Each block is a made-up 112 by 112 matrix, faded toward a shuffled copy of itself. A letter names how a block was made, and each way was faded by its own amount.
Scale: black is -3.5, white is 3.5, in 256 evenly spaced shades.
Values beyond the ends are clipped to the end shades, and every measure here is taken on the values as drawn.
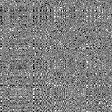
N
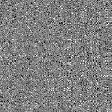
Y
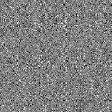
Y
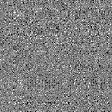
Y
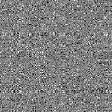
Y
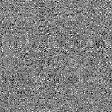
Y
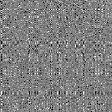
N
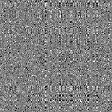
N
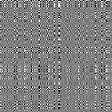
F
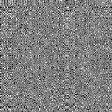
N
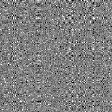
N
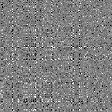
N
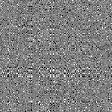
N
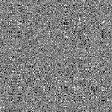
Y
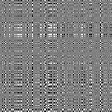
F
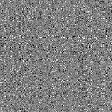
Y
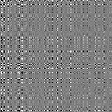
F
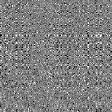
N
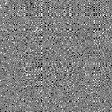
N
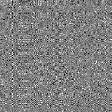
N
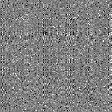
N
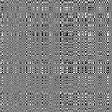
F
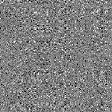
Y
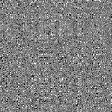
Y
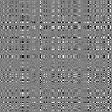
F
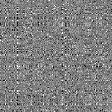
N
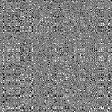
N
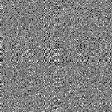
N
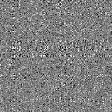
Y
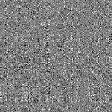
Y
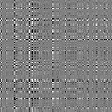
F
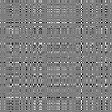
F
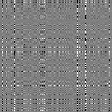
F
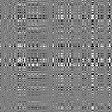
F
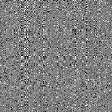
N
